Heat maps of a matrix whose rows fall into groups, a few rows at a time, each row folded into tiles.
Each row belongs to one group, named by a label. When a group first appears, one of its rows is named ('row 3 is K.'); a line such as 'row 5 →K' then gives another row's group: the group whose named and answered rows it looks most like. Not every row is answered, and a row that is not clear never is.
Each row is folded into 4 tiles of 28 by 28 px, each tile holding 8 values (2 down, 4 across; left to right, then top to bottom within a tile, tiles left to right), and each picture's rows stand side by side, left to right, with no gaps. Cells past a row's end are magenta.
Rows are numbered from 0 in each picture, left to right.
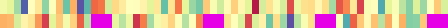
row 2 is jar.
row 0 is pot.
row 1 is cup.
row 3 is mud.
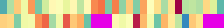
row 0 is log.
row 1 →cup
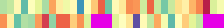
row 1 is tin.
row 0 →log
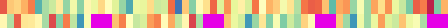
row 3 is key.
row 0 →mud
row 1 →pot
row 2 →jar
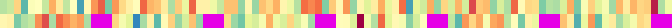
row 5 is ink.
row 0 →log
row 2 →key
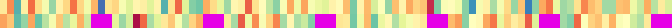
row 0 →ink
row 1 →cup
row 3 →ink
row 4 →pot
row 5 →mud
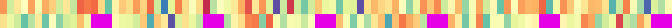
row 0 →jar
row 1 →tin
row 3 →log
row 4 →ink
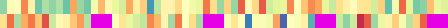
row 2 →tin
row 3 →cup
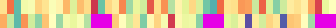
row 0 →key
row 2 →tin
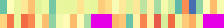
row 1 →pot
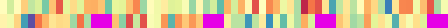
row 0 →log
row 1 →mud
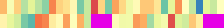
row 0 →log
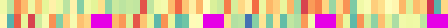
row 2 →jar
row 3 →key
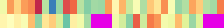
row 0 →tin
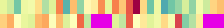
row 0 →pot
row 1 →mud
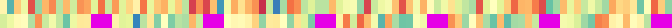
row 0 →jar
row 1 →jar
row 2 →tin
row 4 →ink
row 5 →log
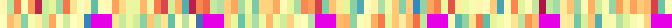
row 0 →tin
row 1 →jar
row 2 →key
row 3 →pot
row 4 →cup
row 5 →ink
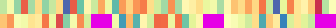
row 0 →pot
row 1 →mud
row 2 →tin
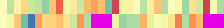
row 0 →log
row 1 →cup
